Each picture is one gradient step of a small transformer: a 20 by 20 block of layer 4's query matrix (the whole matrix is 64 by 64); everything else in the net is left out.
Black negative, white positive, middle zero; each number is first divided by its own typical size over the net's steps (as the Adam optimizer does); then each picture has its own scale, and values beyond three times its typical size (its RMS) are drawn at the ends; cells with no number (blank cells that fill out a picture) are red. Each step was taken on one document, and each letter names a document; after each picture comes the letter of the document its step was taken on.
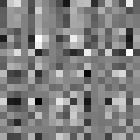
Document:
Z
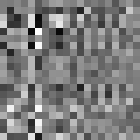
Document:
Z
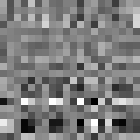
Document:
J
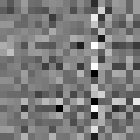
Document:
J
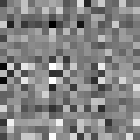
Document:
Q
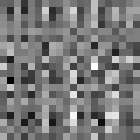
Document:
J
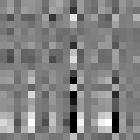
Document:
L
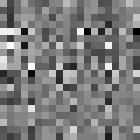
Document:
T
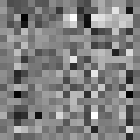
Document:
Z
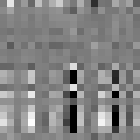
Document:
L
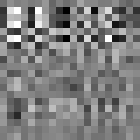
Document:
Z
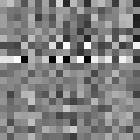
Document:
T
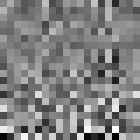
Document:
Q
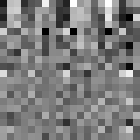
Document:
T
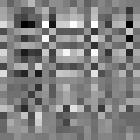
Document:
Z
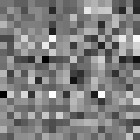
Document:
J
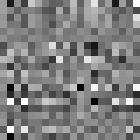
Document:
J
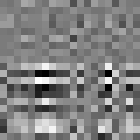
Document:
Q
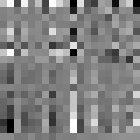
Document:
L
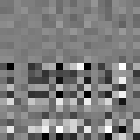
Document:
Q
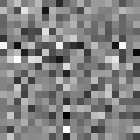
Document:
T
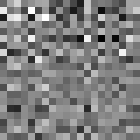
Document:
Z
